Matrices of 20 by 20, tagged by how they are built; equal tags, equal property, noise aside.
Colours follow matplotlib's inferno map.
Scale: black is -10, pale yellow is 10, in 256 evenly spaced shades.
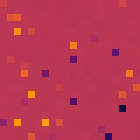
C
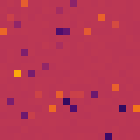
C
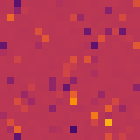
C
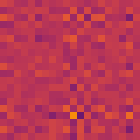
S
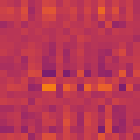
S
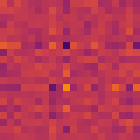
S
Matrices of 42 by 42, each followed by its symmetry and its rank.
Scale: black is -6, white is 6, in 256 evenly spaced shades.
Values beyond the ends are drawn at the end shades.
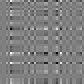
neither, rank one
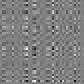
neither, rank two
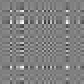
symmetric, rank one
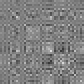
symmetric, rank three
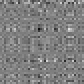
neither, rank three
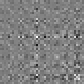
symmetric, rank three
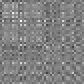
symmetric, rank three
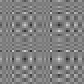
symmetric, rank one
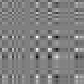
symmetric, rank one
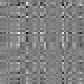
neither, rank two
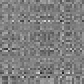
neither, rank three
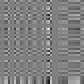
neither, rank one
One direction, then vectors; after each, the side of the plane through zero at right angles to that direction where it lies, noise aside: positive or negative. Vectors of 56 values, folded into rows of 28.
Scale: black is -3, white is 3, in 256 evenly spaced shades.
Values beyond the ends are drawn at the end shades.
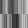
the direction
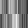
negative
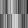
negative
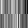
negative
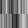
positive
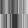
positive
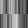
negative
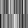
negative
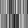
positive
